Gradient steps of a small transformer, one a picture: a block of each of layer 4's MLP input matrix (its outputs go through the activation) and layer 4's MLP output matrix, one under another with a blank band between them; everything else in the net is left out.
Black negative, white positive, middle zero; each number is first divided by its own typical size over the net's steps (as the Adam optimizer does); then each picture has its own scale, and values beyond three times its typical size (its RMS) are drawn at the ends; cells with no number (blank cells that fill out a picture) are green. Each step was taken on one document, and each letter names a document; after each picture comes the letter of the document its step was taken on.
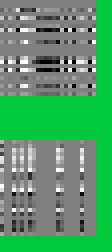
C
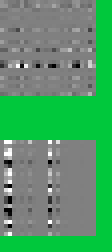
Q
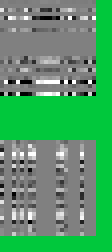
C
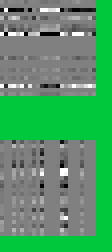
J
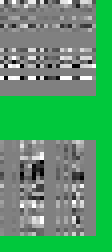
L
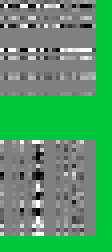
L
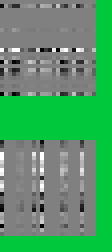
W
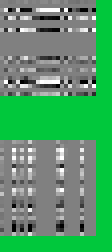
C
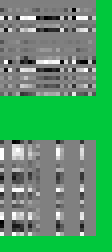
C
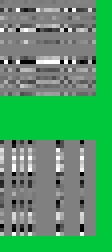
C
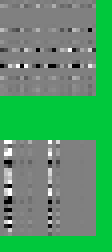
Q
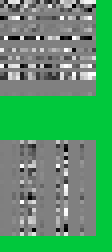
L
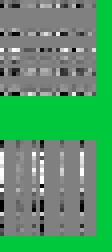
W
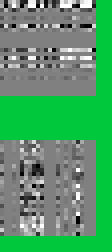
L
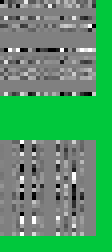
L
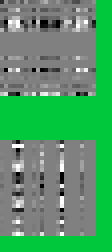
J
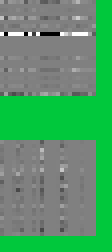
J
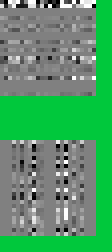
L
